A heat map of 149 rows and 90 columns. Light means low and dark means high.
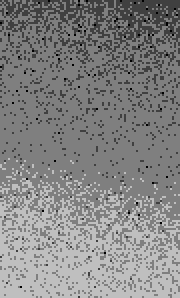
Average level on the scale: 50%. Odd rows or columns: none. Stripes: none. Grain: fine. Slope: up to the top.
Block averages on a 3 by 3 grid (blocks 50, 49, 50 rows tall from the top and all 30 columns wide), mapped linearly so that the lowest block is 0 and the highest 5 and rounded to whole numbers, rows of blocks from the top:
4 5 5 | 3 3 3 | 0 0 1
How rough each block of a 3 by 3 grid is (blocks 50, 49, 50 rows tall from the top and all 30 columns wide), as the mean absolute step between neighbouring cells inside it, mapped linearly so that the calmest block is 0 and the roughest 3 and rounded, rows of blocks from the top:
233
100
233
